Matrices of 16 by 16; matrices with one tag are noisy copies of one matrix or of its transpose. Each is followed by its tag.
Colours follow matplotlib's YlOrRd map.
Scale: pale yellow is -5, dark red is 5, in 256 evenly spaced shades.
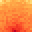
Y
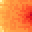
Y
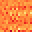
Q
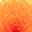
Y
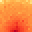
Y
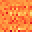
Q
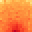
Y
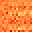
Q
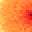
Y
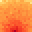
Y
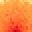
Y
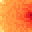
Y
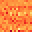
Q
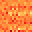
Q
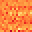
Q
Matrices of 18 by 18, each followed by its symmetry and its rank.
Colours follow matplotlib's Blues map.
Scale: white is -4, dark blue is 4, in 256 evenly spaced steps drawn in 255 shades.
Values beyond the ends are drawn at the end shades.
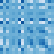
symmetric, rank two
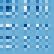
symmetric, rank one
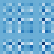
symmetric, rank one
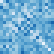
symmetric, full rank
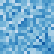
symmetric, full rank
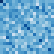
symmetric, full rank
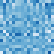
neither, rank three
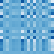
neither, rank one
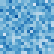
symmetric, full rank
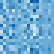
neither, rank three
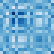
symmetric, rank two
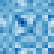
symmetric, rank two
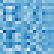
neither, rank three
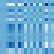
neither, rank one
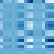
neither, rank one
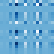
neither, rank one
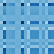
symmetric, rank one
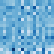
neither, rank three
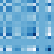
symmetric, rank one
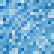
symmetric, full rank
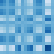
symmetric, rank one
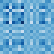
symmetric, rank two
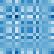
symmetric, rank one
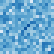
symmetric, full rank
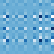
neither, rank one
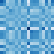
symmetric, rank two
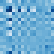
symmetric, rank two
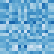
neither, rank three
